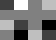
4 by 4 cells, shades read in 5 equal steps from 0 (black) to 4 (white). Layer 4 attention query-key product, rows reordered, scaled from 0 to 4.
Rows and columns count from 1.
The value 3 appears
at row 1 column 4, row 3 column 1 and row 4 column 3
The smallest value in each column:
1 0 2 0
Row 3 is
3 1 2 0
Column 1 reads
1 2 3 2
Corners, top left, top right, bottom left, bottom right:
1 3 2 1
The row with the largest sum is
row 1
